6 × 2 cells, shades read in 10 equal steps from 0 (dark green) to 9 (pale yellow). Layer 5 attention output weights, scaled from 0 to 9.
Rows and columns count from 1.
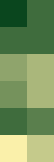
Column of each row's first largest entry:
2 1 2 2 2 1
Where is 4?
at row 4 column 1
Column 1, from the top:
0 2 5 4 2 9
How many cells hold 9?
1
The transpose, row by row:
0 2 5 4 2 9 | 2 2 6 6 3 7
